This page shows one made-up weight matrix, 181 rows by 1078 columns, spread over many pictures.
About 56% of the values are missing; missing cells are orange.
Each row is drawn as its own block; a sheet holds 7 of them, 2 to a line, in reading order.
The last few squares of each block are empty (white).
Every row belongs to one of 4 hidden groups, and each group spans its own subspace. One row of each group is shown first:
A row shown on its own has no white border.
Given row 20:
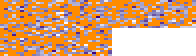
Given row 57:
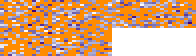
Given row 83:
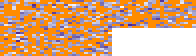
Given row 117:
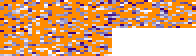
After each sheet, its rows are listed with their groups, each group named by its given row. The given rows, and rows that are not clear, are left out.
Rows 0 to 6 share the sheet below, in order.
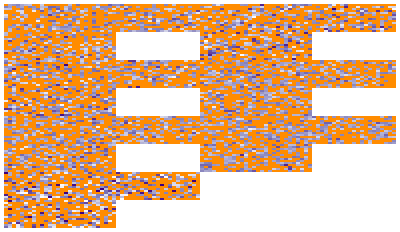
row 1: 117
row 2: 57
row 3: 83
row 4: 83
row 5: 117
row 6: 20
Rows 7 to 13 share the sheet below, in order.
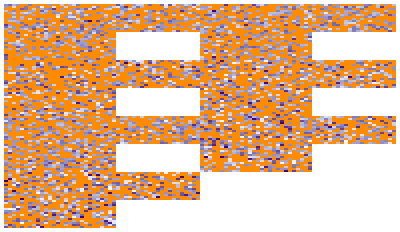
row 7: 117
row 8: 83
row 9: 117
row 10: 20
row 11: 20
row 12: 57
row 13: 83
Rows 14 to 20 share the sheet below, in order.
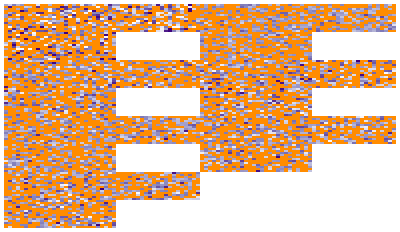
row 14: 57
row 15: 83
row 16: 117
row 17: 57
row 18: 20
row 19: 83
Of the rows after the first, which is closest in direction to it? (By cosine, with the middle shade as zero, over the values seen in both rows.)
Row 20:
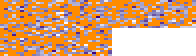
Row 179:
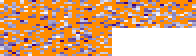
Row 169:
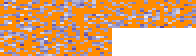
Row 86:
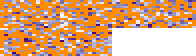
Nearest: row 86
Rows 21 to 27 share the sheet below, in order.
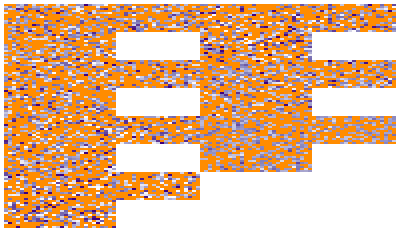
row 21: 83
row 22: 83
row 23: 57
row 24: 20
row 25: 83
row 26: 83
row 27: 83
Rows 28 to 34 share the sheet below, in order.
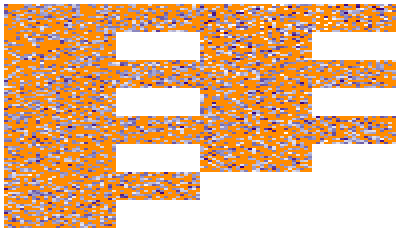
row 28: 20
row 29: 83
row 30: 117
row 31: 117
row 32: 20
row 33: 117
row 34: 83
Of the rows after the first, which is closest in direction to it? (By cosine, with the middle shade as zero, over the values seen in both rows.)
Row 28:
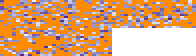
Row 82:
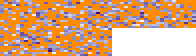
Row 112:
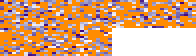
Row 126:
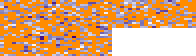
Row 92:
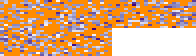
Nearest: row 112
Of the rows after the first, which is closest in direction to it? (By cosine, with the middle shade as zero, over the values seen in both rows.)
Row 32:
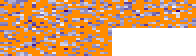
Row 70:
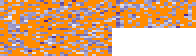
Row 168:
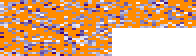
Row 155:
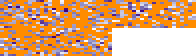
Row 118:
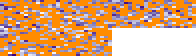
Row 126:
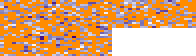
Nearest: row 118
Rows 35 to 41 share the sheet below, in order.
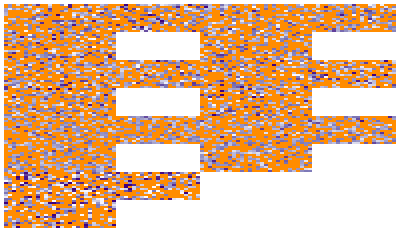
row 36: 57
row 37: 20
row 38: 83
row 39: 57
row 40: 20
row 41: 57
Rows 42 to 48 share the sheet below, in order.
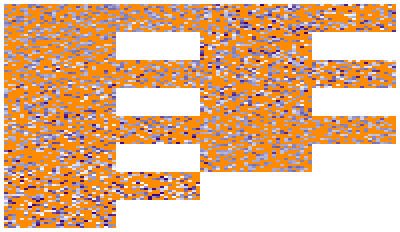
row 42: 83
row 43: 117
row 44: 83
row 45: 20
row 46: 20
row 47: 117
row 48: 57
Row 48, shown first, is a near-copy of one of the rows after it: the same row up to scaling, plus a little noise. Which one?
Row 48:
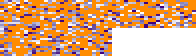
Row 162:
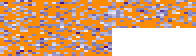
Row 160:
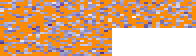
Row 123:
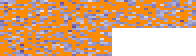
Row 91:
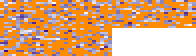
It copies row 160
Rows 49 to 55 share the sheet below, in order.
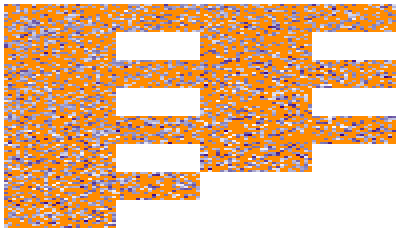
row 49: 83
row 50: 117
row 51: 83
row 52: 83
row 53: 20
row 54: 20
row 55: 57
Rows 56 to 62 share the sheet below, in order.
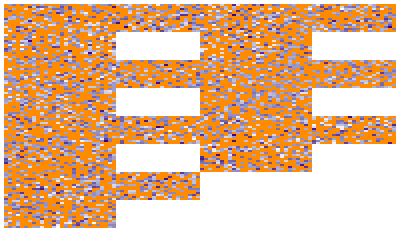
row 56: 83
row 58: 20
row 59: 57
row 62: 117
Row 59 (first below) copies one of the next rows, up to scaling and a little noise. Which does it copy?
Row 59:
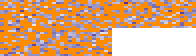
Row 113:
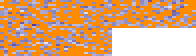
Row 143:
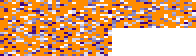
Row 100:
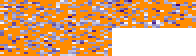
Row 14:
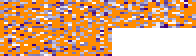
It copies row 14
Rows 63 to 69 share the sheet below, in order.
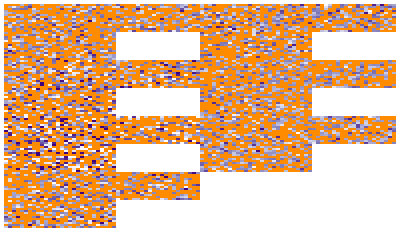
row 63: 117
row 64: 57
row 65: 20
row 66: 57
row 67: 83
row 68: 20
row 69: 20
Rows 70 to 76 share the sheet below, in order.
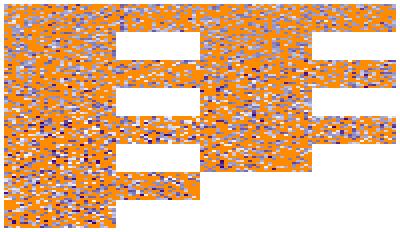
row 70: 83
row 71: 83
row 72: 83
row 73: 57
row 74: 57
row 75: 57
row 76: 117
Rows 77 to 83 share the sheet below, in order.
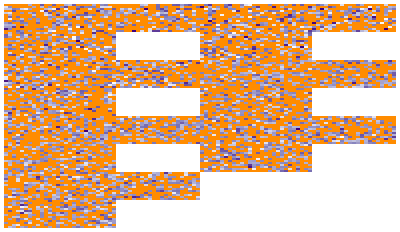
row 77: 57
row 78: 83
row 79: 117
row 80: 20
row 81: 57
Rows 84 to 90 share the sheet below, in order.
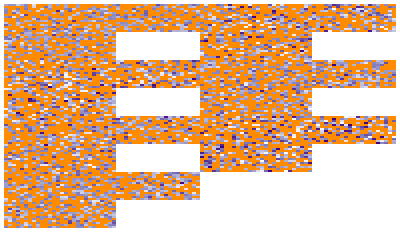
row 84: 57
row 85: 117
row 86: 20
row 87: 20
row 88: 117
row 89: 83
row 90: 20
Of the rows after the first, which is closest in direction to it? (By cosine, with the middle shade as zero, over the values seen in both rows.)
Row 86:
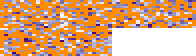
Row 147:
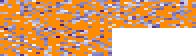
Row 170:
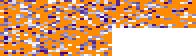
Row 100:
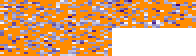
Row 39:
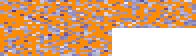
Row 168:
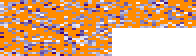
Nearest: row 168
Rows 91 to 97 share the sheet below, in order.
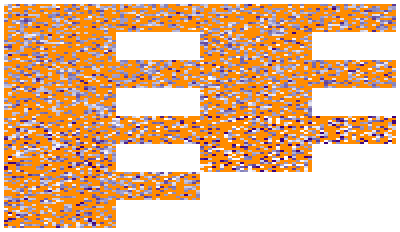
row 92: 20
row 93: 57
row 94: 83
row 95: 117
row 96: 117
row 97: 117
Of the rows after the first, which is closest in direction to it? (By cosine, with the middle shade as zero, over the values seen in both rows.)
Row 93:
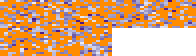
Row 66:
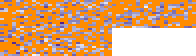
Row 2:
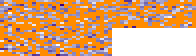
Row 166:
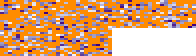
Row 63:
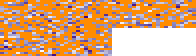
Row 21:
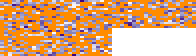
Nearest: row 66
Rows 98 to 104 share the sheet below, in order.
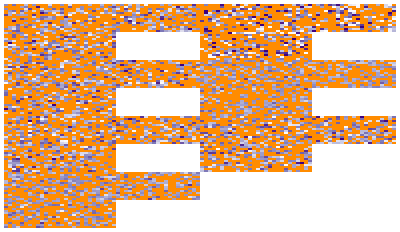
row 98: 83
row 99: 20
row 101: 117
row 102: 20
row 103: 117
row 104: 57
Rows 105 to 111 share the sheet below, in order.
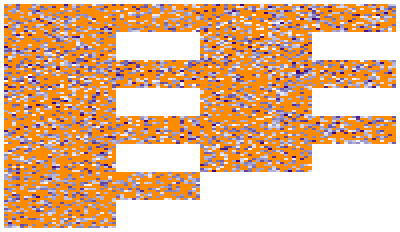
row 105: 117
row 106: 20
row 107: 20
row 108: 83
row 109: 83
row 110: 57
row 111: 57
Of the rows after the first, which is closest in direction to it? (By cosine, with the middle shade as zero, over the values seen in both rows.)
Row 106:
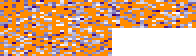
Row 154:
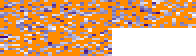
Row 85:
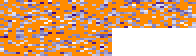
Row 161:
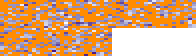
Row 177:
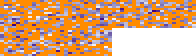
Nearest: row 154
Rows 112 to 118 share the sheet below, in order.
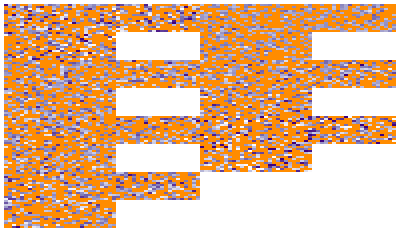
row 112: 20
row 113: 57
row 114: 20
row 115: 20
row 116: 117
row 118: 20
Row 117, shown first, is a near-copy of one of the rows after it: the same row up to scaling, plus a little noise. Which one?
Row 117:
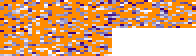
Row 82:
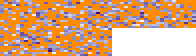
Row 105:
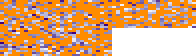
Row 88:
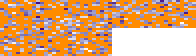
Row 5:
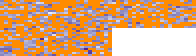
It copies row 105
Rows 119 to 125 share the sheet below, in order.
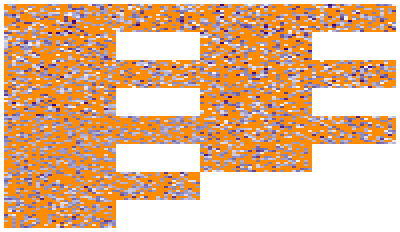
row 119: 20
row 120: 20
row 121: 57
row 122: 117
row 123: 57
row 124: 83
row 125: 117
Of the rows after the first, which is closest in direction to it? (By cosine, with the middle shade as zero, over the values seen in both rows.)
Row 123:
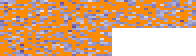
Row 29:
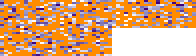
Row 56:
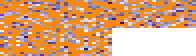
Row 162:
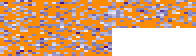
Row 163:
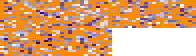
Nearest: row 162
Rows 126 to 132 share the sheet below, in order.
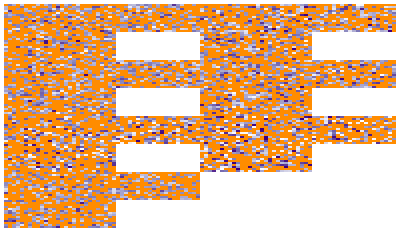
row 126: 57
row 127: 83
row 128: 117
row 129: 20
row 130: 20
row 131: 20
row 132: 117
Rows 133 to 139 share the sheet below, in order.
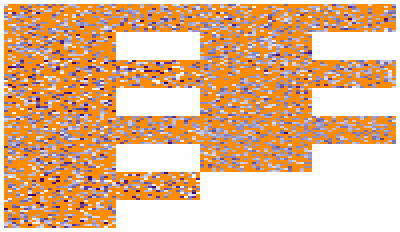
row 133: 117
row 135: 20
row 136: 83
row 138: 117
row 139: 83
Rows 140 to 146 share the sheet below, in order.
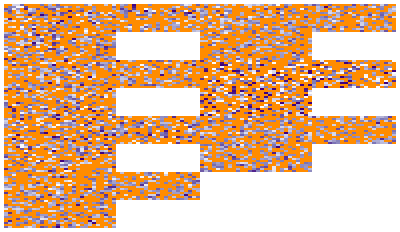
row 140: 57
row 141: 57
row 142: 117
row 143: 57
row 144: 57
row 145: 117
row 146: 117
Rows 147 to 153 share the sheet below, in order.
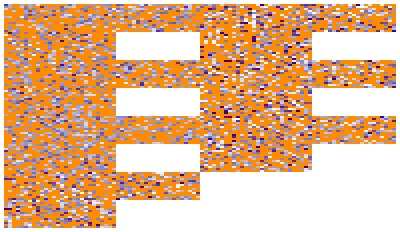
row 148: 117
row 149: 117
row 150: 83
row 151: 57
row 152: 57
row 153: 20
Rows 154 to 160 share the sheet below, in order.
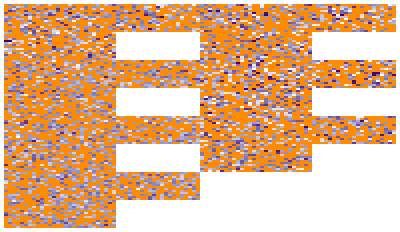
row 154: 20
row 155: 20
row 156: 83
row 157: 20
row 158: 57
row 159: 83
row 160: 57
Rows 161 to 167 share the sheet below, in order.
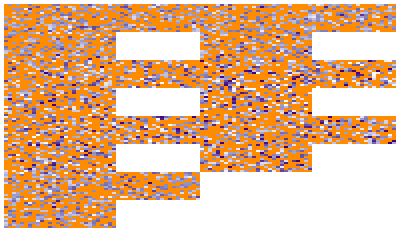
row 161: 20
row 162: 57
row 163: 57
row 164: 20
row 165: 20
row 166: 83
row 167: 117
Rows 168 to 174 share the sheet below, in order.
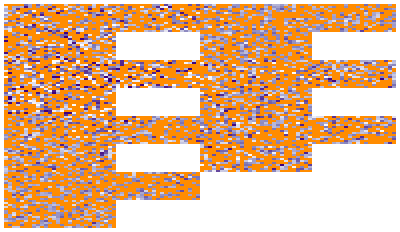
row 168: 83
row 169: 57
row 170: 117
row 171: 83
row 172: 83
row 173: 57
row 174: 57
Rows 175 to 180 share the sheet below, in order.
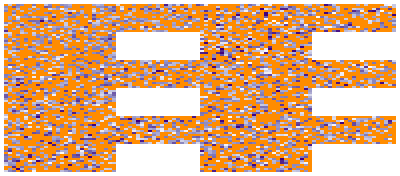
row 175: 117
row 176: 57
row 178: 117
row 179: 20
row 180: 57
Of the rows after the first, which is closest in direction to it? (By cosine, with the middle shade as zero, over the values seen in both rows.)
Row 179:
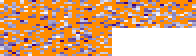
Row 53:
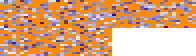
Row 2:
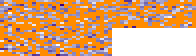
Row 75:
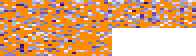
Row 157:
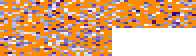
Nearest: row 53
